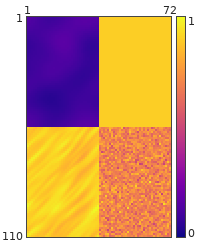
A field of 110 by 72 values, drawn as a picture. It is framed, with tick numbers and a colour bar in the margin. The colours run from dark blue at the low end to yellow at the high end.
The table splits into 2 rows of 2 panels. Panel 1,1: very low, smooth, faint in contrast. Panel 1,2: very high, flat. Panel 2,1: very high, slanting up to the right, faint in contrast. Panel 2,2: high, fine-grained.
